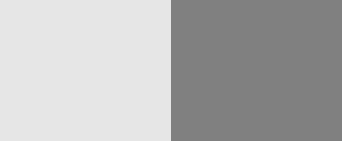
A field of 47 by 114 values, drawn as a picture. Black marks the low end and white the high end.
The table splits into one row of 2 panels. Panel 1,1: very high, flat. Panel 1,2: middling, flat.
